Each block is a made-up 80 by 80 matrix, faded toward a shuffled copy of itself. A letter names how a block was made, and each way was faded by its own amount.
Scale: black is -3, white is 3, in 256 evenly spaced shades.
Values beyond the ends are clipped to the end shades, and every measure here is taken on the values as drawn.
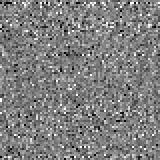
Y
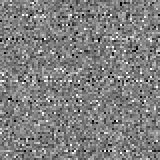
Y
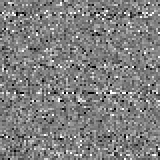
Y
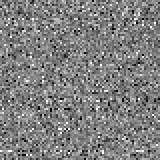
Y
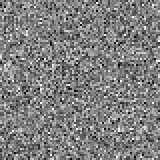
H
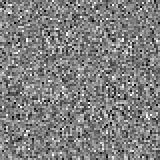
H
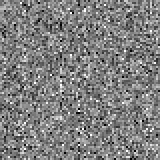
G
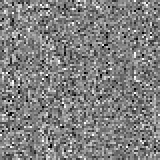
G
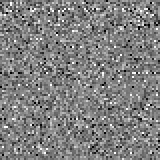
Y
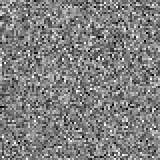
H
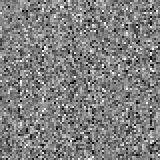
G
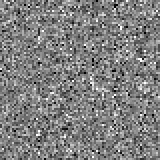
G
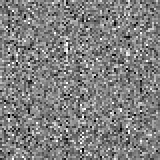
G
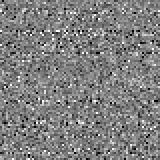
Y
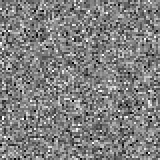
H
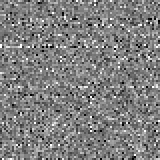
Y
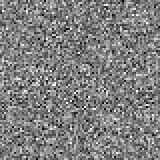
H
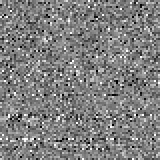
Y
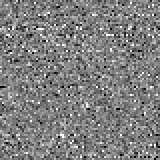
Y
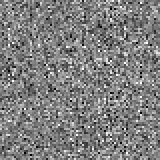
G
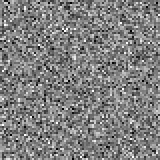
H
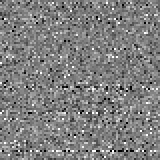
Y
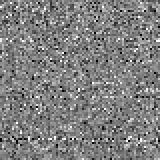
Y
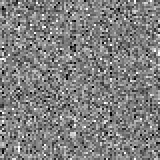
G
